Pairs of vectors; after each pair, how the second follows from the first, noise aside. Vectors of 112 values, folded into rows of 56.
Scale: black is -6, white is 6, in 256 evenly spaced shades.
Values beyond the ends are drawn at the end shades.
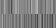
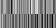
scaled up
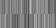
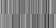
wrapped around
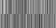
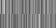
sign-scrambled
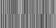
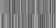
reversed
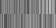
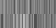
wrapped around
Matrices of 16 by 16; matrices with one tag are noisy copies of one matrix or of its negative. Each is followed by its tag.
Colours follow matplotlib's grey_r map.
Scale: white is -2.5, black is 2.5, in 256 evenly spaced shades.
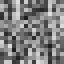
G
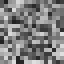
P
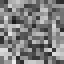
P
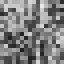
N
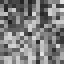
N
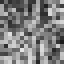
N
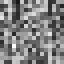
G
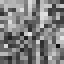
N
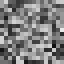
P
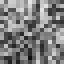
N
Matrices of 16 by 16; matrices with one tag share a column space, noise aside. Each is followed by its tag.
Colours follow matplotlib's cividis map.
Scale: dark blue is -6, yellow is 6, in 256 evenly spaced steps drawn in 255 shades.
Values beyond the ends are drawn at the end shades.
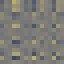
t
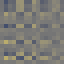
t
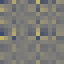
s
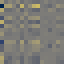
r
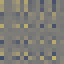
t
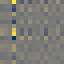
s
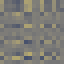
t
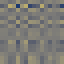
r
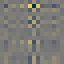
r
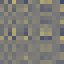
s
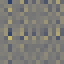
s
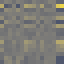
r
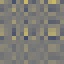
s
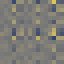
s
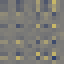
t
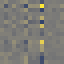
r
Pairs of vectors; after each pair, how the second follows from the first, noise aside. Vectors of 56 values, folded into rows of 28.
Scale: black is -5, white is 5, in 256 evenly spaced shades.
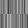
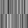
copied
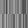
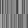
shuffled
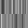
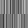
shuffled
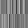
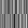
shuffled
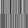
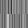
shuffled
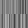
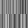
copied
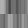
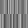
shuffled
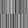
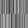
wrapped around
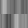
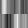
scaled up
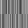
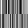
scaled up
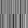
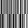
scaled up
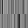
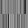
wrapped around
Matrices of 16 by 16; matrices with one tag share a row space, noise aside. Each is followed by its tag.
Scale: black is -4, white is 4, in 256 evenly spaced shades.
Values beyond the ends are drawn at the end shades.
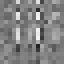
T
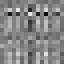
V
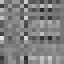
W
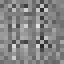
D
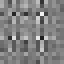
D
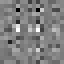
T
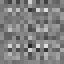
V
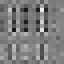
D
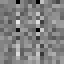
T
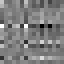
W
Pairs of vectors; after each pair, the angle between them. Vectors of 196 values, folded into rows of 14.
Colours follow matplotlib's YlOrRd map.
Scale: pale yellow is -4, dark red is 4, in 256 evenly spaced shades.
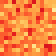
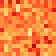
partly opposed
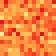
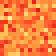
partly aligned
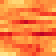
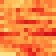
nearly parallel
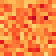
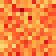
orthogonal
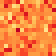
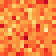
partly aligned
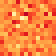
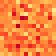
nearly opposite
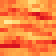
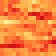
nearly parallel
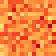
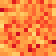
partly aligned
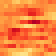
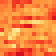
nearly opposite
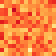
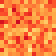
nearly parallel
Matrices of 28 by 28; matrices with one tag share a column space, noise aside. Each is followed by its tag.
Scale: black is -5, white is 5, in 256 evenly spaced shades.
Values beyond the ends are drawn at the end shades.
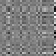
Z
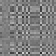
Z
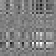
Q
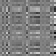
Z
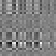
Q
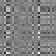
Z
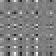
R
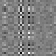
Z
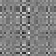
Z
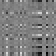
R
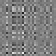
Z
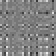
R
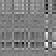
Q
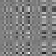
Z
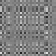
Z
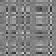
Z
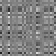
Z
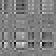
Q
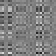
Z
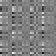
Z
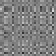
Z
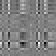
Q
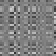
Z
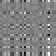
R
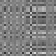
Z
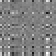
R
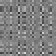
Z
